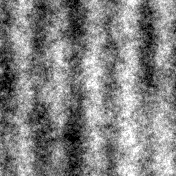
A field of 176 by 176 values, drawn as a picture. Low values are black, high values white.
The bottom right is the ninth with the highest average. Upright stripes repeat 5 times across the table. On average the colour sits 50% of the way up the scale.
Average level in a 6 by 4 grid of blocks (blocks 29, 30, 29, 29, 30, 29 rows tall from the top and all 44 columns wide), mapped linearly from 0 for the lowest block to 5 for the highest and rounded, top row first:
2 0 4 3
2 2 4 2
1 3 5 2
1 2 5 3
2 0 5 5
2 0 4 5
